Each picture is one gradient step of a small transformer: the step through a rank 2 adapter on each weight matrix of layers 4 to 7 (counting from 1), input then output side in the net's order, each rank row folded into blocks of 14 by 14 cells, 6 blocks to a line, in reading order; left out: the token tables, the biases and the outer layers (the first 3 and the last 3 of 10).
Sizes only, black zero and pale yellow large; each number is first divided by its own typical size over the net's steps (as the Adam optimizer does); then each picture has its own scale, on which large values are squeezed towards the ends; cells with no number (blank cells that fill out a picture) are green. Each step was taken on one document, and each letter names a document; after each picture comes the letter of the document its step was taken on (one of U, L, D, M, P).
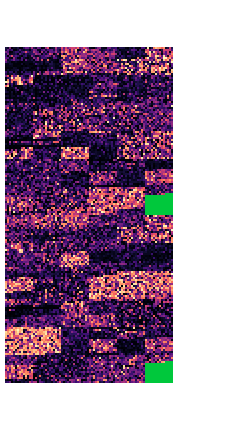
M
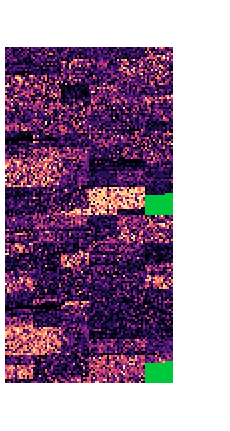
M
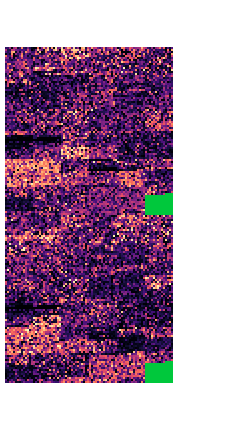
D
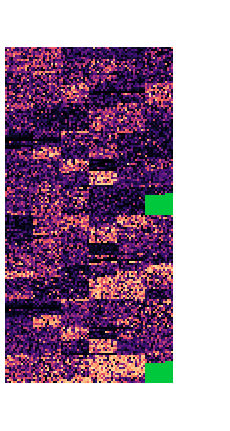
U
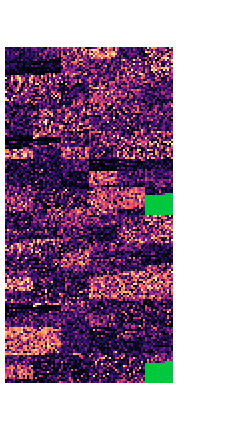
M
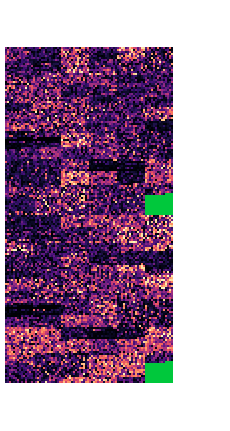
D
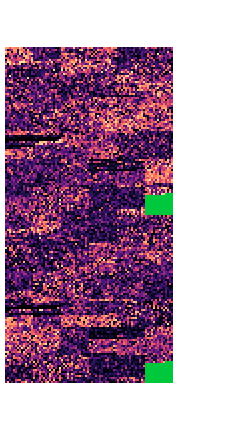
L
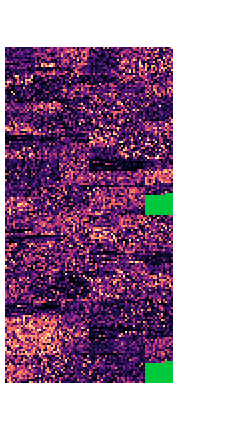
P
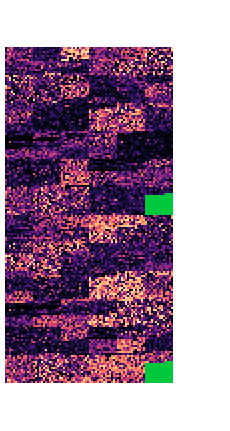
U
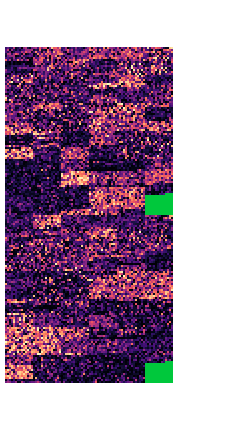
P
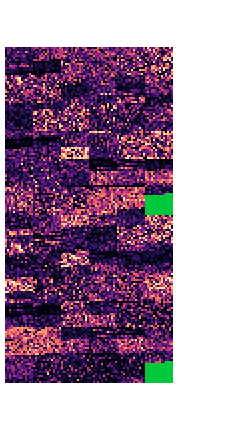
M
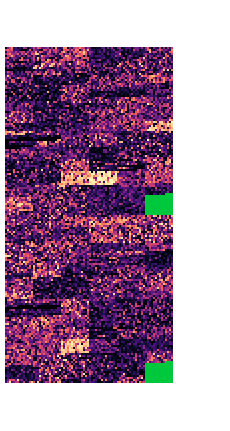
P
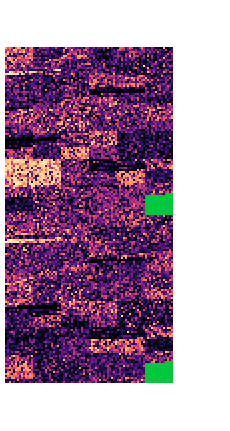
L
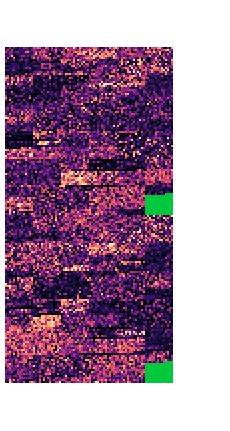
P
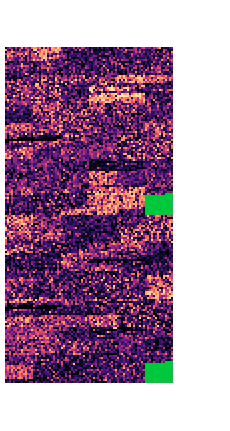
M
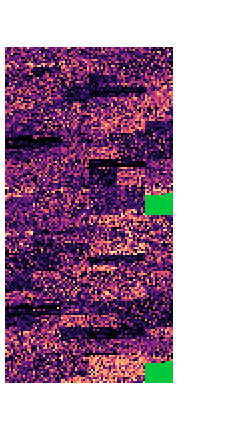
L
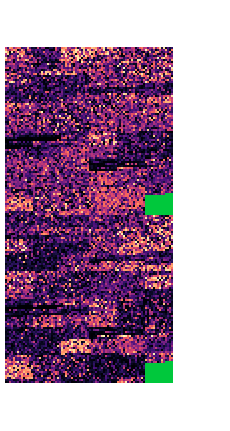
D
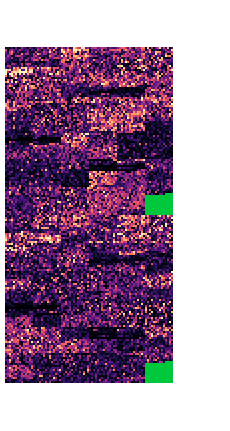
D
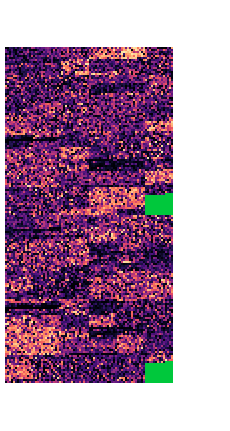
U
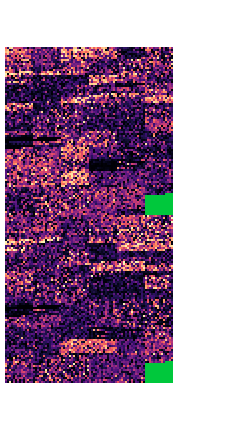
D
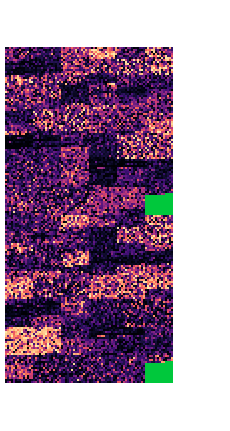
M
